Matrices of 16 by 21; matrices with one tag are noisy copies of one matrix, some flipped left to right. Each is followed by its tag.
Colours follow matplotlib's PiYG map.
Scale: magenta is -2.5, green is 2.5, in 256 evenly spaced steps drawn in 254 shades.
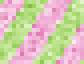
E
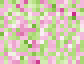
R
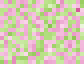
R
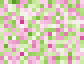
R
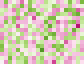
R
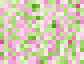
R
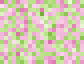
R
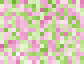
R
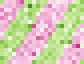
E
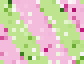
E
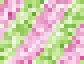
E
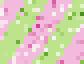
E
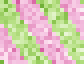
E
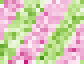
E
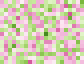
R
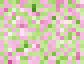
R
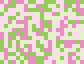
R
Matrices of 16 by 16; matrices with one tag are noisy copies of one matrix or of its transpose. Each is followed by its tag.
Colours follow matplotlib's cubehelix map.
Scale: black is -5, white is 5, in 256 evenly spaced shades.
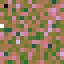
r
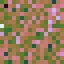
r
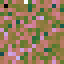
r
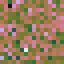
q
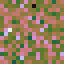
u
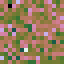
q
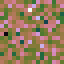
u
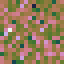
u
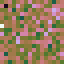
r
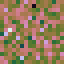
u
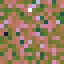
u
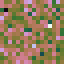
q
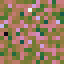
u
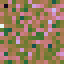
r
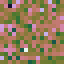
q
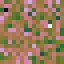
q
